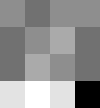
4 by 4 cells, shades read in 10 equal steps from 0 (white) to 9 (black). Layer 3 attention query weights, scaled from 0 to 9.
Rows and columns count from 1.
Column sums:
15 12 12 23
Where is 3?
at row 2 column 3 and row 3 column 2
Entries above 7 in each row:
0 0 0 1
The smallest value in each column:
1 0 1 4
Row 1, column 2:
5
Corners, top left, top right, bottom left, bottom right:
4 4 1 9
